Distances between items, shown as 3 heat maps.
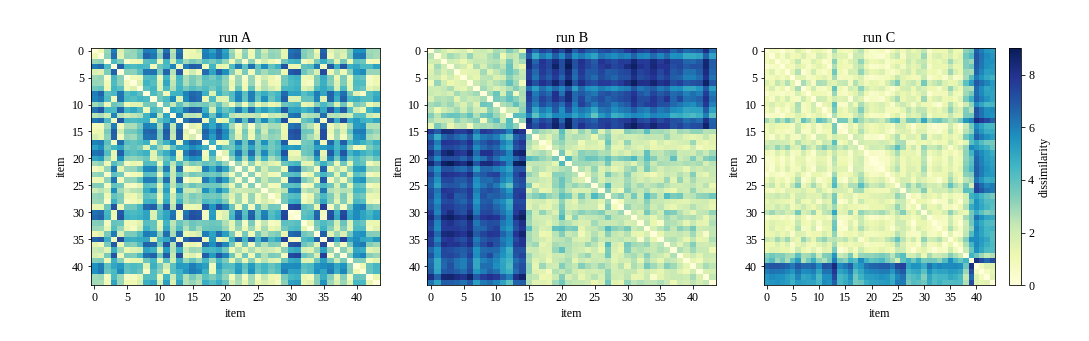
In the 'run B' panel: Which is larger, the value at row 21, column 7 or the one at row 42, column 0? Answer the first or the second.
the second
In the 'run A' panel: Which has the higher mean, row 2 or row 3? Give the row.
3
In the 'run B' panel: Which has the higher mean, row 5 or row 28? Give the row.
5
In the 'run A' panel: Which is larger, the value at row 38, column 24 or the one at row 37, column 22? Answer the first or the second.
the second
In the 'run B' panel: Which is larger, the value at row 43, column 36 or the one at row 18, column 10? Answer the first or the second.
the second
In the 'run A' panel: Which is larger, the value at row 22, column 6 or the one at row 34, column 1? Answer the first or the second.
the first
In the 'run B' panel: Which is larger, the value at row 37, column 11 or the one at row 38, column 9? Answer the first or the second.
the second
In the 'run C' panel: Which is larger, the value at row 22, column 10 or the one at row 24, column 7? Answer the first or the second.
the first
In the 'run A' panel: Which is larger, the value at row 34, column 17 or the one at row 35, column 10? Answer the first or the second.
the first
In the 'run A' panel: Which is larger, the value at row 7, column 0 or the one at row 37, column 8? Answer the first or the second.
the second
